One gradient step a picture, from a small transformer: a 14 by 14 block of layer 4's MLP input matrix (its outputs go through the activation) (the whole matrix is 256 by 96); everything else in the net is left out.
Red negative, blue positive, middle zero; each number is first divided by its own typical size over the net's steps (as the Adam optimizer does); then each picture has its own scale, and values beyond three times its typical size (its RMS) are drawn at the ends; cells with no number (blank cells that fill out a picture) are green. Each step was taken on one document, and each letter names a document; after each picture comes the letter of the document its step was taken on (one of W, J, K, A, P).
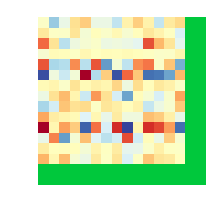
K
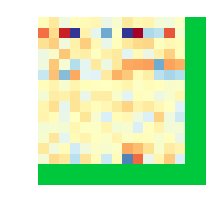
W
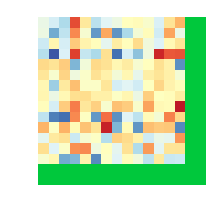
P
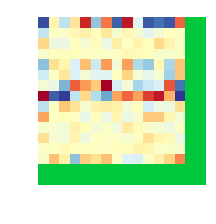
K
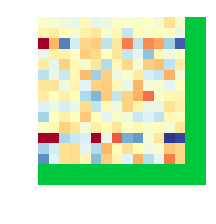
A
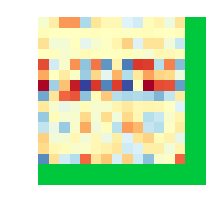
K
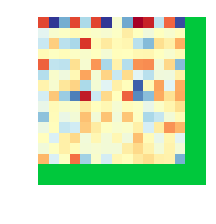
K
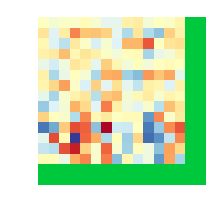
A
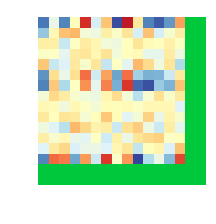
K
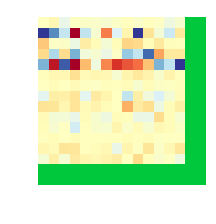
W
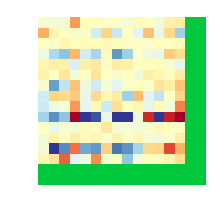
P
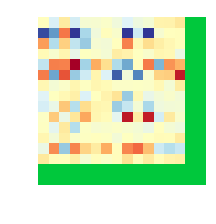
W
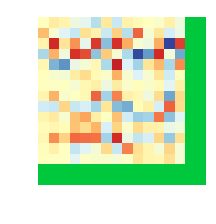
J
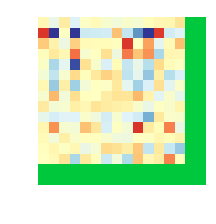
W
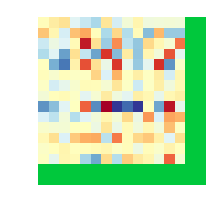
J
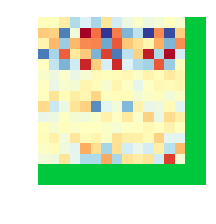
J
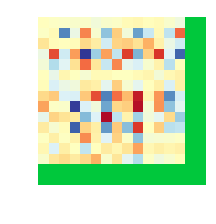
J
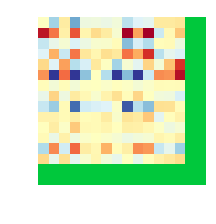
W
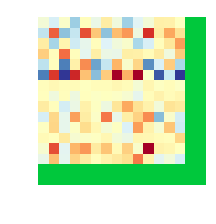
W
